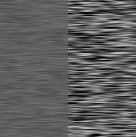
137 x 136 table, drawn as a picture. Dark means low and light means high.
The halves do not mirror each other. There is no overall slope. On average the colour sits 40% of the way up the scale. The left part is calmer, up to a seam about 50% of the way across. The grain runs across in streaks.
